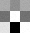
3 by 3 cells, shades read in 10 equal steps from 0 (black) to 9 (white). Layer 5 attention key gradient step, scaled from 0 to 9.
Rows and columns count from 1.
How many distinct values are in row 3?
3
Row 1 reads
6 5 6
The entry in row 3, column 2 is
0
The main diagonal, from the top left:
6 9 9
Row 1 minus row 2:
2 -4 2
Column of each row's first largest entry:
1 2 3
